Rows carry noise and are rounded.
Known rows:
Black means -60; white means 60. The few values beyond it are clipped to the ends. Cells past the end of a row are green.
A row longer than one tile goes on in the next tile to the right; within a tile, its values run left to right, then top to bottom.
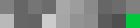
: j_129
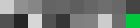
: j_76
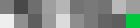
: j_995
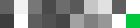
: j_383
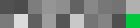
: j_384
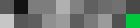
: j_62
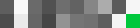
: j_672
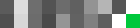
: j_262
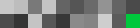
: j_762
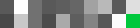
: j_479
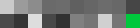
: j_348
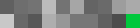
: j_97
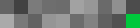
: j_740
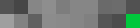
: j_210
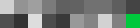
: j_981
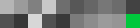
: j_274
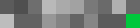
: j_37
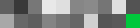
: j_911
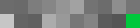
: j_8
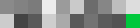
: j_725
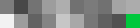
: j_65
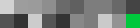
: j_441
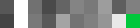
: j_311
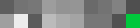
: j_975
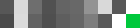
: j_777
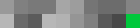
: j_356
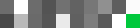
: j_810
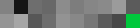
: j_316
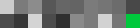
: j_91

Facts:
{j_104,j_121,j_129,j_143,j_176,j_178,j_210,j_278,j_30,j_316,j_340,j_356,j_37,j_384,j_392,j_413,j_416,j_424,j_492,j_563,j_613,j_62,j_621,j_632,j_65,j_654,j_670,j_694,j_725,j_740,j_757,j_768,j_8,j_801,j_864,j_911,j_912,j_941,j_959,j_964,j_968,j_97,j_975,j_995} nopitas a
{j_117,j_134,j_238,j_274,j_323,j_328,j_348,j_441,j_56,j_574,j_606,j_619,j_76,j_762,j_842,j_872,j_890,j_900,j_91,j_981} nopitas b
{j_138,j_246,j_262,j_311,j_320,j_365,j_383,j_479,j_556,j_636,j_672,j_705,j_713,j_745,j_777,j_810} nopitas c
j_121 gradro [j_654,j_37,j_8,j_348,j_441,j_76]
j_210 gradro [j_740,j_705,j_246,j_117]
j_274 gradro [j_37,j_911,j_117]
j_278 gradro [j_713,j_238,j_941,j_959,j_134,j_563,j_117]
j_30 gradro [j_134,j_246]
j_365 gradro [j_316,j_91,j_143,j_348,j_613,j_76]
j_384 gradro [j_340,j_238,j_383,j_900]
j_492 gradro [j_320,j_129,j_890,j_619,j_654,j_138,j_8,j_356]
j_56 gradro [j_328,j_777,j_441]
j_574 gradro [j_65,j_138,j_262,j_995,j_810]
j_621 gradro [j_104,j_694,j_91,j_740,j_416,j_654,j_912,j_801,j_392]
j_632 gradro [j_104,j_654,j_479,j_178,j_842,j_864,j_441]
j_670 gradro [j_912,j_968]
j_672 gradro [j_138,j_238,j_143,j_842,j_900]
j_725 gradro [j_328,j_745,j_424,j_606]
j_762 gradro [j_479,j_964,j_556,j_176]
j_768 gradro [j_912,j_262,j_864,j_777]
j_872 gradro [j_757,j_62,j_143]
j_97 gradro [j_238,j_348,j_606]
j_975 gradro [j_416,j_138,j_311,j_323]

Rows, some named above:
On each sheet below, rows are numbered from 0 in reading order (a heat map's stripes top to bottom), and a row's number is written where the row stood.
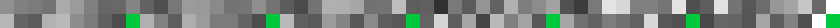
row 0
j_356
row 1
j_413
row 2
j_37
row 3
j_340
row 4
j_911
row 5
j_745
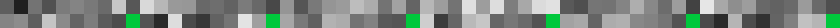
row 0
j_613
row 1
j_606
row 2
j_178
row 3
j_424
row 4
j_416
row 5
j_328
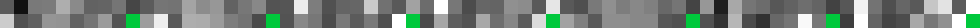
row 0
j_62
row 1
j_975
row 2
j_705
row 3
j_320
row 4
j_210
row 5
j_872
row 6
j_383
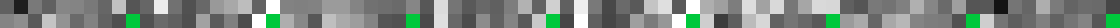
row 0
j_613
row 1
j_745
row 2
j_492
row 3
j_365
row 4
j_383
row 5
j_424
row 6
j_416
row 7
j_757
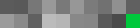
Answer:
j_621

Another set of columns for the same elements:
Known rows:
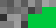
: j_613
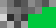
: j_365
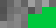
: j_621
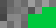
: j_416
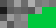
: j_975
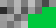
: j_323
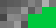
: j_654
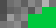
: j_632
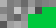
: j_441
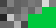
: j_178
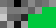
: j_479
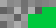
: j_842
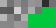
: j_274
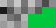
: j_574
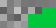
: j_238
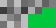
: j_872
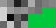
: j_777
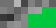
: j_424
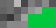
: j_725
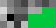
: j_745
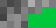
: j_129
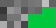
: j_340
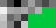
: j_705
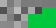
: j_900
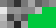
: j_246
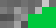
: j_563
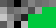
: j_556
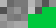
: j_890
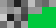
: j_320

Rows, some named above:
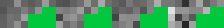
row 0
j_97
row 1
j_740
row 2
j_143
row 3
j_246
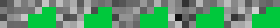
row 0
j_30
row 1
j_56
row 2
j_740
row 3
j_262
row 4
j_328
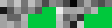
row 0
j_574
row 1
j_705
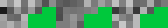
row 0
j_574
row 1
j_356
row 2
j_872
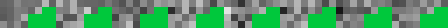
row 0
j_278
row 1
j_606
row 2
j_316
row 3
j_323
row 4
j_246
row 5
j_323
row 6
j_975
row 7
j_210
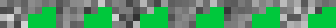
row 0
j_762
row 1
j_670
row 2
j_311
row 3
j_912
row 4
j_492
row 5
j_56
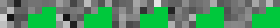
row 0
j_383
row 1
j_810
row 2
j_968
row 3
j_384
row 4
j_768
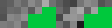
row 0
j_413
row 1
j_911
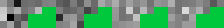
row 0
j_713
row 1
j_613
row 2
j_134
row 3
j_117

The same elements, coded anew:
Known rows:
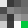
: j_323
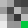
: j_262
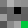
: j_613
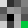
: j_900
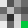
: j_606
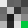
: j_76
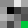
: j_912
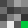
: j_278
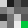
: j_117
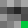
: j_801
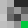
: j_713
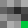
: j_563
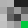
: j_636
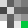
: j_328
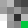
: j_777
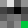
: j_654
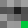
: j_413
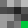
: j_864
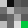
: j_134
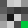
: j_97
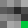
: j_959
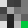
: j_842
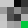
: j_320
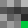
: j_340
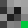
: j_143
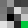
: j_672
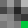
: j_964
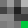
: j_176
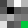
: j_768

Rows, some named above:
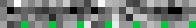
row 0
j_670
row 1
j_340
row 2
j_37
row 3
j_768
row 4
j_262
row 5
j_424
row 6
j_975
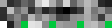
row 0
j_762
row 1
j_725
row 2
j_492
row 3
j_705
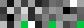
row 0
j_872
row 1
j_762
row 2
j_670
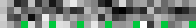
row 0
j_383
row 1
j_274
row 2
j_725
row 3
j_246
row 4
j_492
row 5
j_56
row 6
j_416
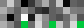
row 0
j_365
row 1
j_210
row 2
j_134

